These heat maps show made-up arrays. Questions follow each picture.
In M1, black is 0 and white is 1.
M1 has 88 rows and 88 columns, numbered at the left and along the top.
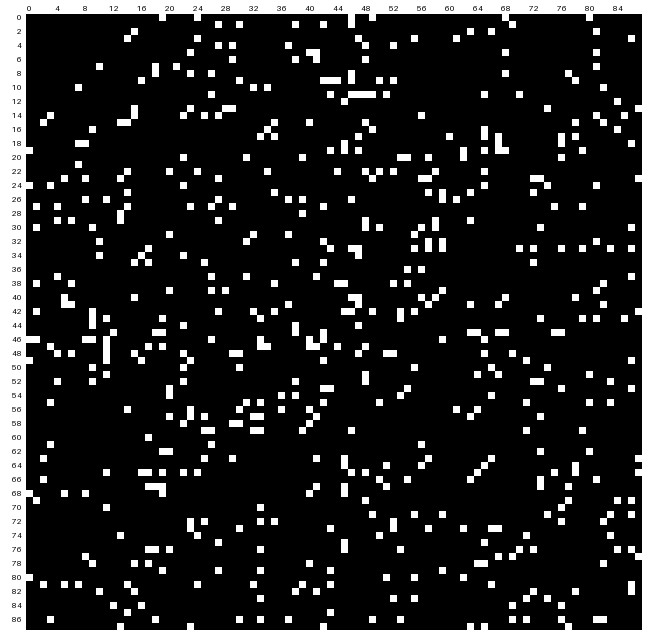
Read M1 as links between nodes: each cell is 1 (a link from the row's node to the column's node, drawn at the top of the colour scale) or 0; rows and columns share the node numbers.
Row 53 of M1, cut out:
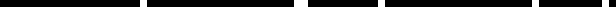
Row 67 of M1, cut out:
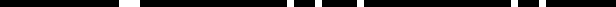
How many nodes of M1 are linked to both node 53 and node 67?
0
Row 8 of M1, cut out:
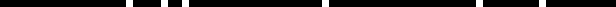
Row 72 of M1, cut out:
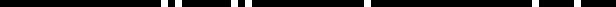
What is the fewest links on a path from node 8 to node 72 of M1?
2
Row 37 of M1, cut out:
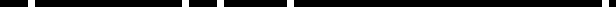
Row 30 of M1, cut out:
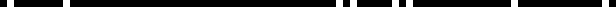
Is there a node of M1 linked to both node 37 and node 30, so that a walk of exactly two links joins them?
yes
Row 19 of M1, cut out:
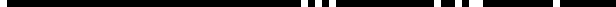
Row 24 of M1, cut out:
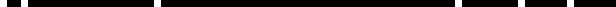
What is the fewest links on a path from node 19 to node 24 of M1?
2
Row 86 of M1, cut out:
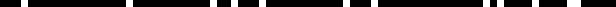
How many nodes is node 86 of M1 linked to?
12
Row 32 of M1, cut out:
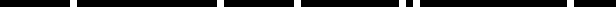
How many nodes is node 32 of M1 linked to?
6
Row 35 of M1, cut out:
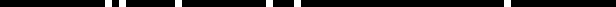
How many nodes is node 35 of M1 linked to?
6
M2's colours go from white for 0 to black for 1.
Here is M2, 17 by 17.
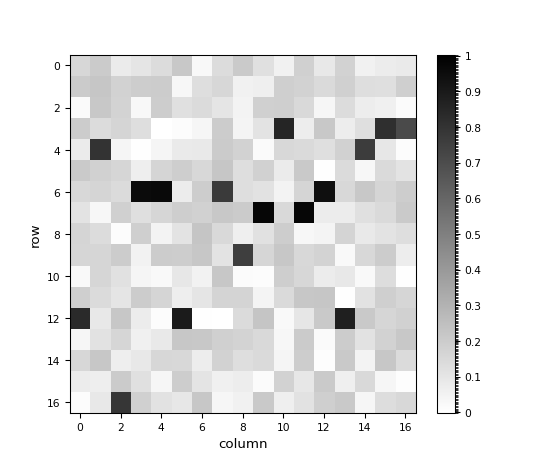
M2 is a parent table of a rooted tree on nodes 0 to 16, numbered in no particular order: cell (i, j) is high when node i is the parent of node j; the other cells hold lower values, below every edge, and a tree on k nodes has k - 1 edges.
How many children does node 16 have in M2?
1
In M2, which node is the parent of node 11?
7
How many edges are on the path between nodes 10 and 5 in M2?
4
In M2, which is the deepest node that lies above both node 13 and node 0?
12
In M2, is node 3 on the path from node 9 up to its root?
no
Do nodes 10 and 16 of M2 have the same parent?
yes
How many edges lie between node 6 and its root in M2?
0
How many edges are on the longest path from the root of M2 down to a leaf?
3
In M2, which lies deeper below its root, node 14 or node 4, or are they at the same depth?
node 14
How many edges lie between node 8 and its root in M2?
3
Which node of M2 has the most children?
6
